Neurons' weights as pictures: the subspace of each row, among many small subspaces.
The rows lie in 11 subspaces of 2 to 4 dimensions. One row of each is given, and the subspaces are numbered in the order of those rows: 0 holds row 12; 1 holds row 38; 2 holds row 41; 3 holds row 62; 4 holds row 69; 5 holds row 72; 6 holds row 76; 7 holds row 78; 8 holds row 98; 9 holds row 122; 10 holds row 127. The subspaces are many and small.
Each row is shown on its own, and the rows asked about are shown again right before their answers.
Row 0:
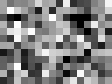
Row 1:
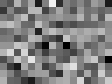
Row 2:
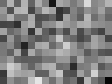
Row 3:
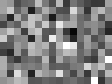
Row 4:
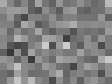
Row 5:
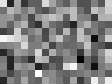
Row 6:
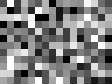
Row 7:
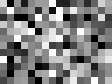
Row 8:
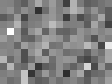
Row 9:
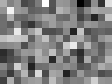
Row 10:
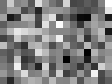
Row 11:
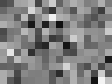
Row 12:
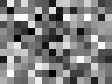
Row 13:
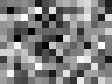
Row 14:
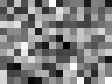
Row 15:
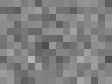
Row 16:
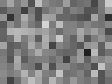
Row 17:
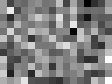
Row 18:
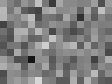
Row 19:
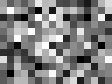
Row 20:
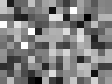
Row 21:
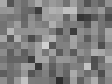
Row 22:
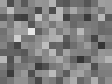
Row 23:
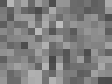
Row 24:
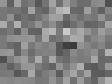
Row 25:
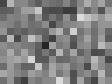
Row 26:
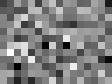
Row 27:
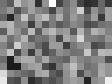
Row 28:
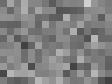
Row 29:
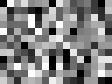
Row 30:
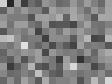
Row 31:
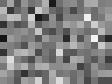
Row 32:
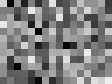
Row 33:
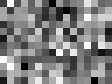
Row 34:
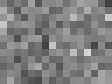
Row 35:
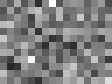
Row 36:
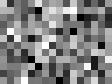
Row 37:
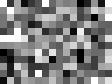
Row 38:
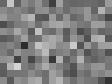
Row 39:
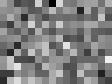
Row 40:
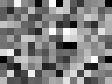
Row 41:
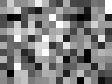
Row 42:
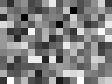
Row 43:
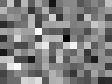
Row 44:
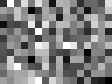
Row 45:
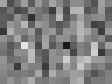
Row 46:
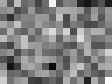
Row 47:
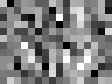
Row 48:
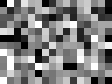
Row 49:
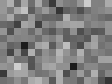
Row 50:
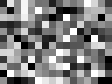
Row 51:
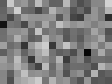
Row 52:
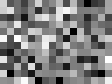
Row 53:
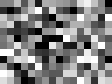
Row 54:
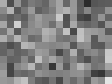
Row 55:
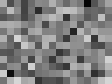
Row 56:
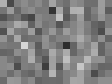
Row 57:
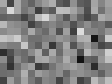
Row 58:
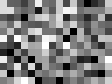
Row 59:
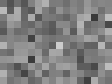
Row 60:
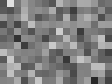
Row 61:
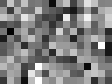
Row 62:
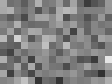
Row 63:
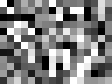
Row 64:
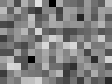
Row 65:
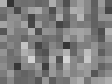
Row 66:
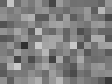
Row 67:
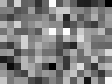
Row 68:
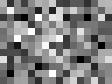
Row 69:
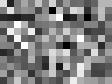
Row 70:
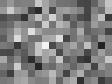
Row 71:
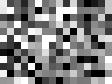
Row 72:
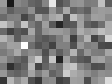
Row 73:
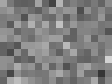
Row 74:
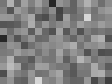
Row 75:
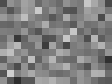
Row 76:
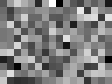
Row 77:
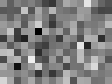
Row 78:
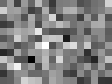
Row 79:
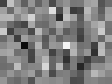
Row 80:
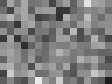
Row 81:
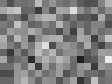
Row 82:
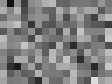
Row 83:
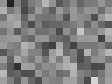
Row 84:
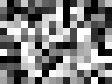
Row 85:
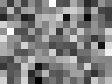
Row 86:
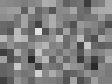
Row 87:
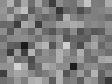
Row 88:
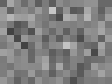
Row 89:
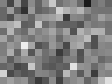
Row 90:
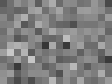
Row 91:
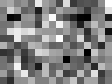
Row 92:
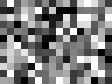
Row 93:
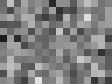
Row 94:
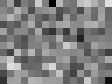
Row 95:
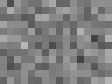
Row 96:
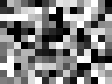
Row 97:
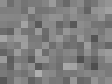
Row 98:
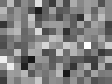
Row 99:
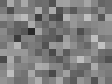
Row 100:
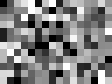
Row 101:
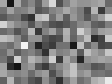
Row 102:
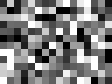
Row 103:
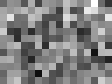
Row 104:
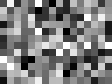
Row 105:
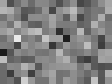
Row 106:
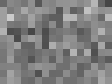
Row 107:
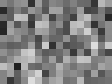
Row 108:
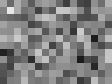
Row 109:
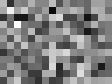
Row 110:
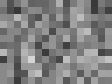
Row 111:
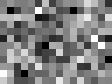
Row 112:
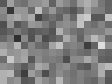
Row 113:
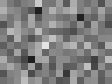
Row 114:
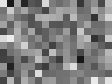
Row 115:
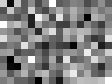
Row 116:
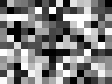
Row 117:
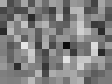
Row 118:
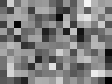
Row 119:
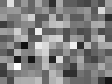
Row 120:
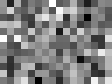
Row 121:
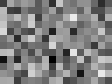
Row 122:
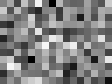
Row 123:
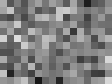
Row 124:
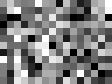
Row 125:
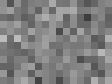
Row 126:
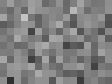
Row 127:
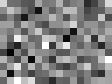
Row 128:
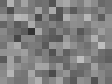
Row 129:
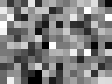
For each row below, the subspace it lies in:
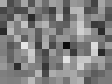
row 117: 4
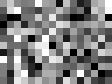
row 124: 2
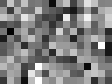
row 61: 8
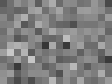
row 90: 10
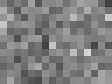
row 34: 2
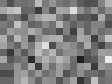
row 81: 7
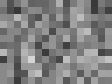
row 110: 2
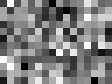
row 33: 8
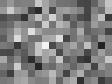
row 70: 0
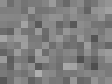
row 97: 5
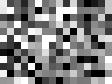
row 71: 3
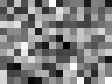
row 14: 3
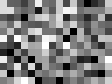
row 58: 3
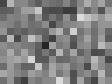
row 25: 8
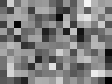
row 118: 6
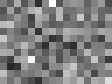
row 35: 9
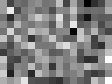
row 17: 6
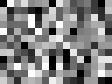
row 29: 2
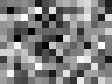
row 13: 0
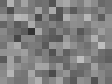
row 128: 0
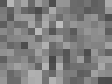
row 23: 2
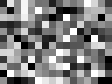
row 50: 10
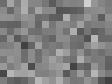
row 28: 10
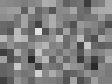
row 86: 5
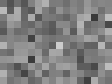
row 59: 7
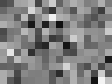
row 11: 6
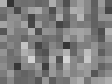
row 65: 2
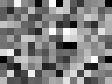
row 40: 6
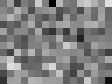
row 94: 6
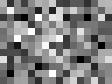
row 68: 0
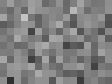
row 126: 5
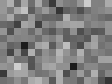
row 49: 10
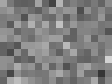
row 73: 6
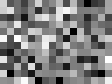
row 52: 3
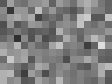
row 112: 7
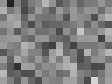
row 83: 7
